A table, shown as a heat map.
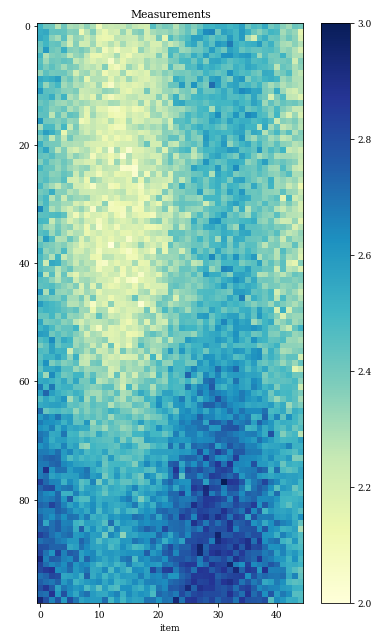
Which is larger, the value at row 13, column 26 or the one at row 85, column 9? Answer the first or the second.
the second
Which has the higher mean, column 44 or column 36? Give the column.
36
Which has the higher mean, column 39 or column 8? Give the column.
39
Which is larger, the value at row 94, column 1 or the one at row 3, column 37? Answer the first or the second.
the first
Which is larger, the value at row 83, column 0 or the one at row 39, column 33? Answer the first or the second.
the first
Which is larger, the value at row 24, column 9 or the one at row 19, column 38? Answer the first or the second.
the second
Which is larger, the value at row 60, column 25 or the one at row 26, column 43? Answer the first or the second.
the first
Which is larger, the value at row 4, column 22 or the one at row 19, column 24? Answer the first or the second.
the first
